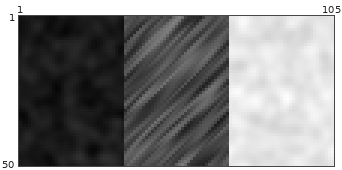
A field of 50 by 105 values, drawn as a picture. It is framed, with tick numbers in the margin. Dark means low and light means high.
It is made of 1 by 3 panels. Panel 1,1: very low, blotchy, faint in contrast. Panel 1,2: low, slanting up to the right. Panel 1,3: very high, blotchy, faint in contrast.
